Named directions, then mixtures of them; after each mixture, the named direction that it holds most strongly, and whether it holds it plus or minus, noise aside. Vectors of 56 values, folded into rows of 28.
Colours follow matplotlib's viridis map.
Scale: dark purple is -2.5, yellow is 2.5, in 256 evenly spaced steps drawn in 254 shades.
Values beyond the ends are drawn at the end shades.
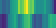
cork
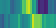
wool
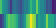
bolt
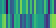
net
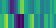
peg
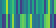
net, minus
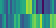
wool, plus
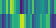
net, minus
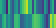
net, plus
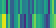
net, plus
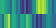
wool, minus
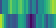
bolt, minus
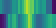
cork, plus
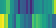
cork, minus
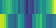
cork, minus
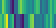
peg, plus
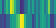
peg, minus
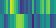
peg, minus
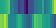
cork, minus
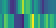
peg, plus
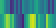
bolt, plus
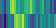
peg, minus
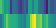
bolt, plus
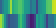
bolt, minus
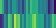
bolt, plus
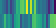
net, plus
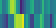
peg, minus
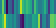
net, plus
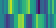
wool, plus
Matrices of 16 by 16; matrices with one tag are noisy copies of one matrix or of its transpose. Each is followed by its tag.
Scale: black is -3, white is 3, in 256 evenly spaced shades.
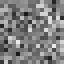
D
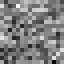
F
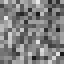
F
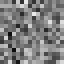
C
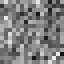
F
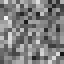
F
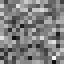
F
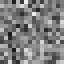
C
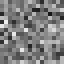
C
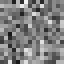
C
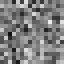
C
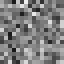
C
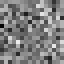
D
